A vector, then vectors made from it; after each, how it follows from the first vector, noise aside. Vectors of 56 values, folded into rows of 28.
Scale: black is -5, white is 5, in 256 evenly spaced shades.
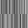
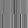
partly zeroed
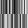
scaled up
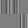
partly zeroed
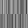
wrapped around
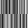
scaled up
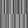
wrapped around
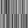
wrapped around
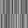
wrapped around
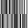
scaled up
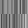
wrapped around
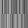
wrapped around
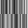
scaled up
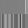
partly zeroed
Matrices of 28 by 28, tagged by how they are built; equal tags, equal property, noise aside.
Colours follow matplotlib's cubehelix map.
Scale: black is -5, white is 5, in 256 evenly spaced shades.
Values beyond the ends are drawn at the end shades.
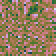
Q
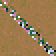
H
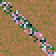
H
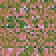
Q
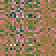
Q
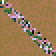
H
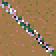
H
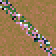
H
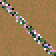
H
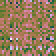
Q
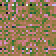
Q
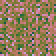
Q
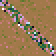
H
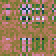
Q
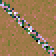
H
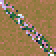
H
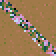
H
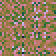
Q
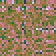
Q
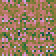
Q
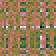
Q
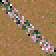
H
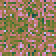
Q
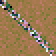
H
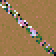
H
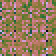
Q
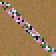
H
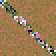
H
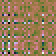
Q
